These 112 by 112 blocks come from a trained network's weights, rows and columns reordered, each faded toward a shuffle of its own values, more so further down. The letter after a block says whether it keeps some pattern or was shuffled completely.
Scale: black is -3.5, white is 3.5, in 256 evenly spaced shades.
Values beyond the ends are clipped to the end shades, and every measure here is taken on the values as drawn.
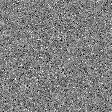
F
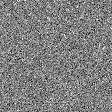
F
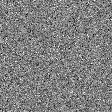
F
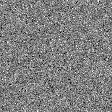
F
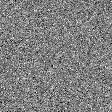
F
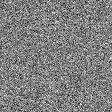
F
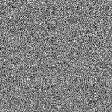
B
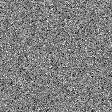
F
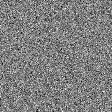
F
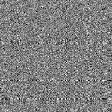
B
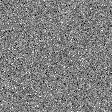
F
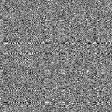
B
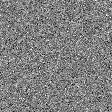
F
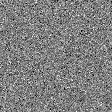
F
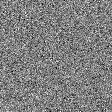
F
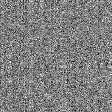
B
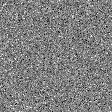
F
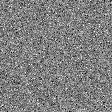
F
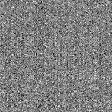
B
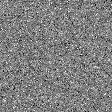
F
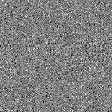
B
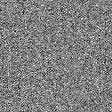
F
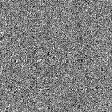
B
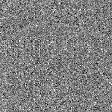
B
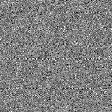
B
